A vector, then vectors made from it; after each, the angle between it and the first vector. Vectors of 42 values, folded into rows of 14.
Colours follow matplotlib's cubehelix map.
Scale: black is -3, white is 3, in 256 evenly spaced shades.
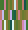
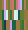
partly opposed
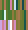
orthogonal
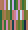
partly opposed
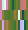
orthogonal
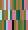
partly opposed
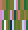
nearly parallel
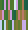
nearly parallel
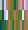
partly opposed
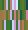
partly aligned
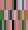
nearly opposite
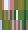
orthogonal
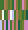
partly aligned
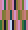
nearly opposite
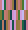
nearly opposite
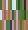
partly aligned
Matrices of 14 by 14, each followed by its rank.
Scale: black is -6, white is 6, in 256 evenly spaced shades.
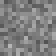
full rank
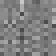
three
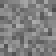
full rank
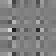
one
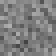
full rank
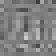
three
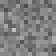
full rank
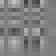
one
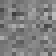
three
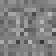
three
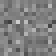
three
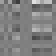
one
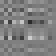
one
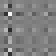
one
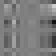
one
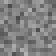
full rank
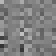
three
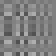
one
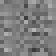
three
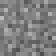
full rank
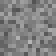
full rank
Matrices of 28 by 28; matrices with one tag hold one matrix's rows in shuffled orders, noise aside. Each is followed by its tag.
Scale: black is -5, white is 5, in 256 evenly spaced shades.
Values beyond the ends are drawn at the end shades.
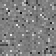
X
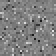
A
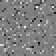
A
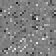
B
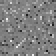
X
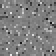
X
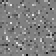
X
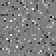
X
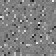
A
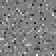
A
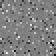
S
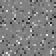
S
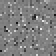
B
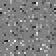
B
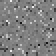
X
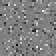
B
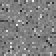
X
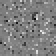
B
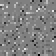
A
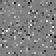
S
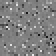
X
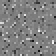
A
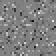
A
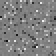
B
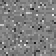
A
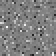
A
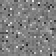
X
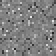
S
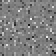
S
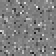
A
